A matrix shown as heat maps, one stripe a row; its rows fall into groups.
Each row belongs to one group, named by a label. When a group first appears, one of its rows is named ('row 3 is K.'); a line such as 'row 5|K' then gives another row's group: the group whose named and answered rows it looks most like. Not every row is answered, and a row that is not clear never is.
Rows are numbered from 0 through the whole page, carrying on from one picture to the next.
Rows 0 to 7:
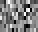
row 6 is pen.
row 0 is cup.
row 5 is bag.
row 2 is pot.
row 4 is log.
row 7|pot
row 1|pen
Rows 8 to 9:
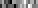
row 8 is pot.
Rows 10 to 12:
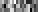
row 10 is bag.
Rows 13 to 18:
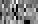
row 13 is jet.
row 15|pot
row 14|bag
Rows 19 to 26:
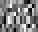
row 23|cup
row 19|pen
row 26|bag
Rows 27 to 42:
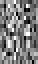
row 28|cup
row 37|cup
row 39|jet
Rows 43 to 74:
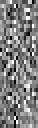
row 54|log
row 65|pot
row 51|pen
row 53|cup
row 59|cup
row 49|log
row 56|log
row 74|bag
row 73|jet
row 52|log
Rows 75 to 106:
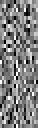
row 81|cup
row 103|log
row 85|cup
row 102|pot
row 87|cup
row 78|pen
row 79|bag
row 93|jet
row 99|cup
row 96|jet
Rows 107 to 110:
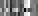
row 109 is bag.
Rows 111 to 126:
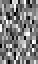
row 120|pot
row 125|jet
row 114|bag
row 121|log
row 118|log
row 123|log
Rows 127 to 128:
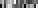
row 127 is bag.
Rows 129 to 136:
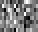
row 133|pen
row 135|pen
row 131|cup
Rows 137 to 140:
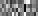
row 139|pot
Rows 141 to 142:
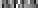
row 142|jet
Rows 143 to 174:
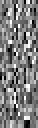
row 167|bag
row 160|pot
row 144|jet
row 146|cup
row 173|pen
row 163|pot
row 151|pot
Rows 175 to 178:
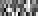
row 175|pot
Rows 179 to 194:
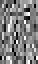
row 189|jet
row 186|cup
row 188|bag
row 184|bag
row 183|pen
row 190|pot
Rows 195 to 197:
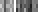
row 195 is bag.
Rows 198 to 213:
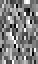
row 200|pen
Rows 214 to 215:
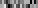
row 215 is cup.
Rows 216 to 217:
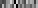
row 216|jet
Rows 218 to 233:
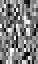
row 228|bag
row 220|jet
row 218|pen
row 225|cup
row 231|pen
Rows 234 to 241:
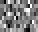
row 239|log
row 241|pen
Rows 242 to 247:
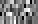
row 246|bag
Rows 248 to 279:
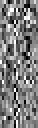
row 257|pen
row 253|pot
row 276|jet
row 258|bag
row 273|pot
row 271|jet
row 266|jet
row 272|jet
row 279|jet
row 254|cup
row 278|jet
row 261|log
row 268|pot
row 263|log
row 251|cup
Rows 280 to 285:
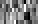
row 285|bag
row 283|pen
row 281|bag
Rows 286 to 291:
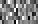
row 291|jet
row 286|cup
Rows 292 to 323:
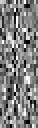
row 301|cup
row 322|pen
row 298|jet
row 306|jet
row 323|log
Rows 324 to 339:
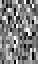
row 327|jet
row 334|jet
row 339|jet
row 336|pot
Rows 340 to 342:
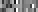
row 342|jet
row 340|jet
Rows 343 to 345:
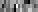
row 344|jet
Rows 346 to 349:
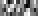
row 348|cup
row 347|pen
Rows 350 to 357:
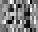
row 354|pot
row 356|pen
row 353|pen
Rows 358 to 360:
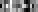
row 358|pen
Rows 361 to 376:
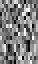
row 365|pot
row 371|pen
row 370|log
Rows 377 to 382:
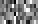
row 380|jet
